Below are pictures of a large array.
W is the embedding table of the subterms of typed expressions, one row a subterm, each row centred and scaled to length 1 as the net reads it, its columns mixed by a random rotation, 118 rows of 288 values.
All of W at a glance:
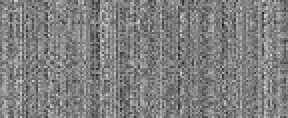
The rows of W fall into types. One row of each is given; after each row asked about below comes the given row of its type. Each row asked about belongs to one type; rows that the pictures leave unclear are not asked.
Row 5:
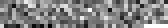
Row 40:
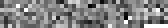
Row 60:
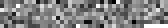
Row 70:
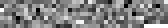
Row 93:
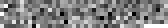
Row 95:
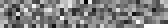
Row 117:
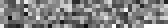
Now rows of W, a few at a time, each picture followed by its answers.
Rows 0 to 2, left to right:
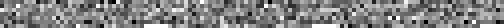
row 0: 60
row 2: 95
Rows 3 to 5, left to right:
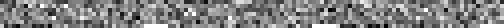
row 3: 5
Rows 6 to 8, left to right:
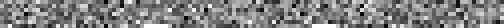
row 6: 40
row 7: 70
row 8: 40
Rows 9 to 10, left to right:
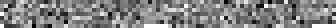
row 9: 93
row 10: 60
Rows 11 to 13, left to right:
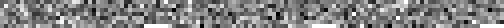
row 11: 95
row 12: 93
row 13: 95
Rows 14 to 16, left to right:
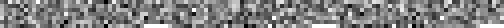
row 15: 117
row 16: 5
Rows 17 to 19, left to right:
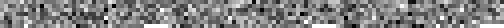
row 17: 117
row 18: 95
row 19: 117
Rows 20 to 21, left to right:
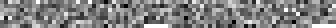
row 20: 70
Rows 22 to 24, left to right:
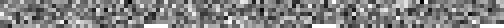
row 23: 95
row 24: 95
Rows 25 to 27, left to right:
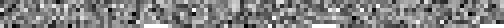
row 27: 70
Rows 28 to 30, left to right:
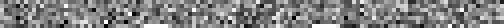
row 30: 117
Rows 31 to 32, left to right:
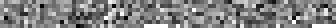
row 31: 117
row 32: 40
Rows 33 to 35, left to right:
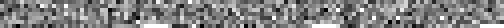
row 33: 5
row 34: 5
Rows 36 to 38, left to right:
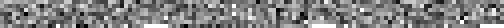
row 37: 5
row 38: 40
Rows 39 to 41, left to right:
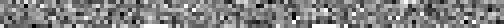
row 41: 95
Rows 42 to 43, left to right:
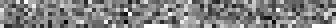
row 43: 93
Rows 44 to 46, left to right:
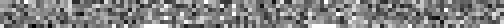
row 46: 93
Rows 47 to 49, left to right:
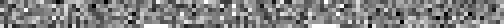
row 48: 5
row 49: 93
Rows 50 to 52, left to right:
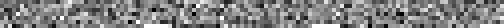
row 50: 95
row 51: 5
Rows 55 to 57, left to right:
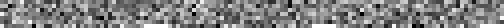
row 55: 93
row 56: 40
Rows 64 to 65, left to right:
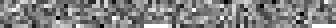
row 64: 60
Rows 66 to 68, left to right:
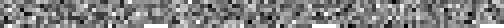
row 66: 40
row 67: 40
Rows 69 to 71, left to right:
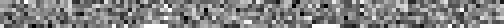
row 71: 117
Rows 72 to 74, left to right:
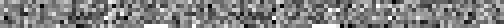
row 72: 117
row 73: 117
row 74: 5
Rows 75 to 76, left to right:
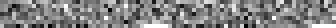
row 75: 5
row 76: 5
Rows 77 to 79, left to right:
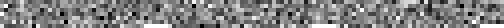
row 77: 93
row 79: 95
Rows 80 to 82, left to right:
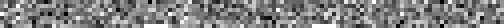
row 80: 93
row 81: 93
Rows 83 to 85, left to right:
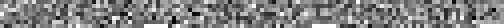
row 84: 40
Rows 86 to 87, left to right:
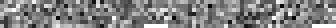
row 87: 117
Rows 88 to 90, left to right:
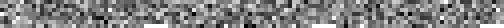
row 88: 93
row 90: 117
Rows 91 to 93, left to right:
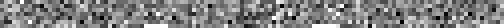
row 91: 40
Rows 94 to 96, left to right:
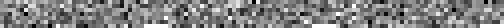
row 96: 93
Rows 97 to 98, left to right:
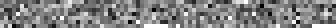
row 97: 95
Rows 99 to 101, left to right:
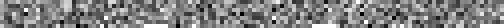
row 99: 117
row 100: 117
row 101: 40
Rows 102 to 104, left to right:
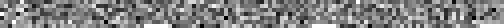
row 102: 93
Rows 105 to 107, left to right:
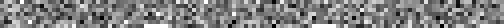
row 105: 40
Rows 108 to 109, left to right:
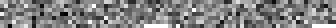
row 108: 93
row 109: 40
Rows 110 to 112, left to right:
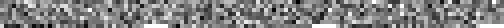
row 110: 5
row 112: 5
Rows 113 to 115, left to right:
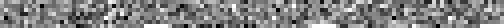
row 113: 117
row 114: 5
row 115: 60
